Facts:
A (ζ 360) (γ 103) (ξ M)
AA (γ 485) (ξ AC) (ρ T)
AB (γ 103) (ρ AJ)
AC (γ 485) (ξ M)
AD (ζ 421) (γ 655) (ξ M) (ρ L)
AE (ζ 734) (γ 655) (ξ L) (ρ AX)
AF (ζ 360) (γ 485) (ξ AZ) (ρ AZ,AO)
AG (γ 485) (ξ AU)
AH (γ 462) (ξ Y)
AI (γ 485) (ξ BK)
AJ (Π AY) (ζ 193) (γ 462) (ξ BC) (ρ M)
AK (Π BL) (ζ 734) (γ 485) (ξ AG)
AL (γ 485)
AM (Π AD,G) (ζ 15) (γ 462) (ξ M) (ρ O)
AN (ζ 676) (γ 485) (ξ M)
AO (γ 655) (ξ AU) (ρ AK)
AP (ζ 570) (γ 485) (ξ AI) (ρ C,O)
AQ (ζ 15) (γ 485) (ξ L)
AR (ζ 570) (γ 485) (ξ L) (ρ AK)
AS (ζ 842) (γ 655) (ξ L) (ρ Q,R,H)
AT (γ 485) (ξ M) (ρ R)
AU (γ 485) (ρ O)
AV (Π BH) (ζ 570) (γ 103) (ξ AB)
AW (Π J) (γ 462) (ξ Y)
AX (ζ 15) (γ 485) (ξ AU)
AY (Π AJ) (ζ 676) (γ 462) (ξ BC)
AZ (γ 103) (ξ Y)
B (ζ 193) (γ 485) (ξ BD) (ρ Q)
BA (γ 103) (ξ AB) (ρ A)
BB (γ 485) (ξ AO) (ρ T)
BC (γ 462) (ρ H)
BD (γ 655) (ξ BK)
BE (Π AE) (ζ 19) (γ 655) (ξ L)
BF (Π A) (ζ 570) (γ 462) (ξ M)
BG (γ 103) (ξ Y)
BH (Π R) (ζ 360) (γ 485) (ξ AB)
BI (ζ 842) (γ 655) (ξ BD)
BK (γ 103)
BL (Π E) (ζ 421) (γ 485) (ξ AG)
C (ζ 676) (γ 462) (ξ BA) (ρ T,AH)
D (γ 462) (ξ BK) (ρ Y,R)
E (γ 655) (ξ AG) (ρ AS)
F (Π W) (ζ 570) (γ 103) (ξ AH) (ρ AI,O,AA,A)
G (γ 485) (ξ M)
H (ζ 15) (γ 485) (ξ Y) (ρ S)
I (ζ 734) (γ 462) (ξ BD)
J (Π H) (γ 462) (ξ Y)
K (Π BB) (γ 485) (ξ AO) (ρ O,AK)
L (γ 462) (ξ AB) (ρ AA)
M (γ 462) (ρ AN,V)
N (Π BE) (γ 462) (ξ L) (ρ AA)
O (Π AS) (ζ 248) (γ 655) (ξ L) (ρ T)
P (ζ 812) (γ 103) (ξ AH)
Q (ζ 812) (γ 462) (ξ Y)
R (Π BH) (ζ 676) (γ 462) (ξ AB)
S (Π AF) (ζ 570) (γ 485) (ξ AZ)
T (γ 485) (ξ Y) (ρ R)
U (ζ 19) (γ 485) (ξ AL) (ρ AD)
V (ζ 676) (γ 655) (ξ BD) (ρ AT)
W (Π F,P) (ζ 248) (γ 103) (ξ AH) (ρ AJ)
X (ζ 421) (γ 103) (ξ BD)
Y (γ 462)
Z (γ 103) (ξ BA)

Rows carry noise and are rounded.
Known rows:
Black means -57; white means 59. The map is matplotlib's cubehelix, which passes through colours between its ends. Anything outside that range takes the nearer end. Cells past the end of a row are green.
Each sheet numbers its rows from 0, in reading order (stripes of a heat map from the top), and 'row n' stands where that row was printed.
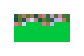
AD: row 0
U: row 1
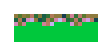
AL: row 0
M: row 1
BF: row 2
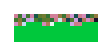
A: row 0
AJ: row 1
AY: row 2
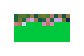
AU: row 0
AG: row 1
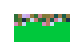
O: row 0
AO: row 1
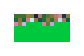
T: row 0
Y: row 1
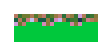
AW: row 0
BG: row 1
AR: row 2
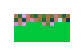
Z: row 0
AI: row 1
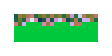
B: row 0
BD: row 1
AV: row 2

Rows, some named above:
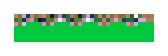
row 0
AK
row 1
W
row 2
W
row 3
BF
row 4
AQ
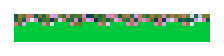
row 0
B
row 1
O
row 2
V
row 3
L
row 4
Z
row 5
X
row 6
AM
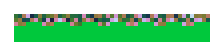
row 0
C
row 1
BI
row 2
AN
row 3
H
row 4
AS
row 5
P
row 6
AV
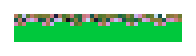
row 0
I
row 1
BL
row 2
S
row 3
AP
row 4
N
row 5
BE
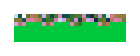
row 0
BE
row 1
F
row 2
V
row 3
AE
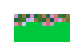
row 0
AF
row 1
Z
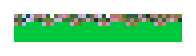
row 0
AX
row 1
BH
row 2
R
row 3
BE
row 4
Q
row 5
BF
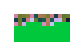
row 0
AZ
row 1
BL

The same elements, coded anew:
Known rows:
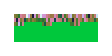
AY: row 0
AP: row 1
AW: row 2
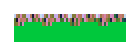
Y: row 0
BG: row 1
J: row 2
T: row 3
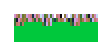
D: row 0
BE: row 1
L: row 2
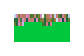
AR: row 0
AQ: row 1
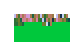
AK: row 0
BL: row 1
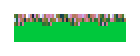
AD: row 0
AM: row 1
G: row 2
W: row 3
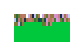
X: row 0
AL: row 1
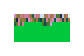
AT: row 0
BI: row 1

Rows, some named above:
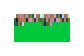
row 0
AS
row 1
BI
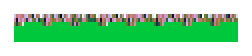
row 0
P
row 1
L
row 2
W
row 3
Q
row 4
A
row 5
AJ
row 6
BH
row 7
N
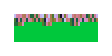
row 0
BF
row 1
L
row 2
S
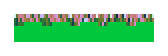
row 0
AE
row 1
AK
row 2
B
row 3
O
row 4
A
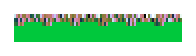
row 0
AV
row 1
A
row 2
C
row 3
H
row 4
U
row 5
B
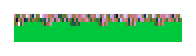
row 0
R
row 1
F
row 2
I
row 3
L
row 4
AF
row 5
Z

